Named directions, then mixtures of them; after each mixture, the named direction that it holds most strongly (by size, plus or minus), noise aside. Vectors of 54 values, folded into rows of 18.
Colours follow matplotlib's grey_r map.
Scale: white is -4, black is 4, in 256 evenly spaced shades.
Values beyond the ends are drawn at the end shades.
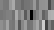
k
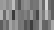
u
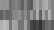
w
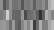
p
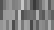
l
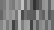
l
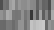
w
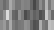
p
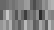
p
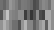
p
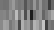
k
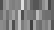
l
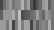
l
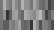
p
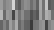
u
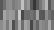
l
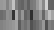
k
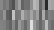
u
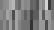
u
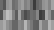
l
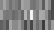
k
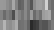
w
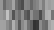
p
